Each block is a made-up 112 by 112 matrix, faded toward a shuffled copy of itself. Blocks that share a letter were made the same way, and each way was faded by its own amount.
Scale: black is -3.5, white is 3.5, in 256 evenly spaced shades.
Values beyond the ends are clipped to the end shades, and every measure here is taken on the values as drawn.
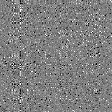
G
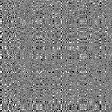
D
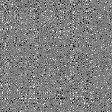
G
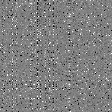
G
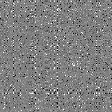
G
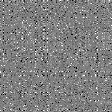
G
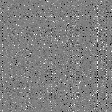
G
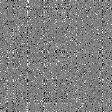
G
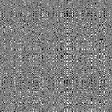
D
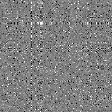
G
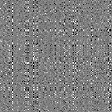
D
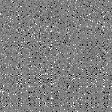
G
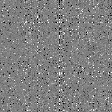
G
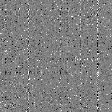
G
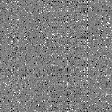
G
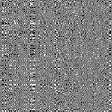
D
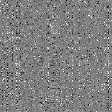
G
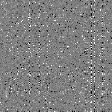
G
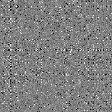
G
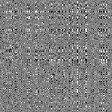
D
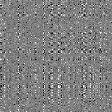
D
